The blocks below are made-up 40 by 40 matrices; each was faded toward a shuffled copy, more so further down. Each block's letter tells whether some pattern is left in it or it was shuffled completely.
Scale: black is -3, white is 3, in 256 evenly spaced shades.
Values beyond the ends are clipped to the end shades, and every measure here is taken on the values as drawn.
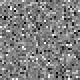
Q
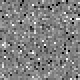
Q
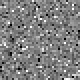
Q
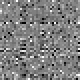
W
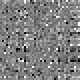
W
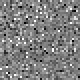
Q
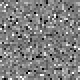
Q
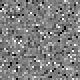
Q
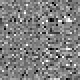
W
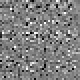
W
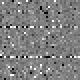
W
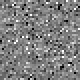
Q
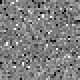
Q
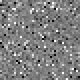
Q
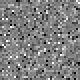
Q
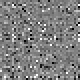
W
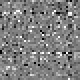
W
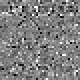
W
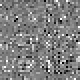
W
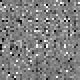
W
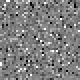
Q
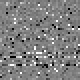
W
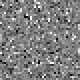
Q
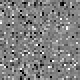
W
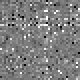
W
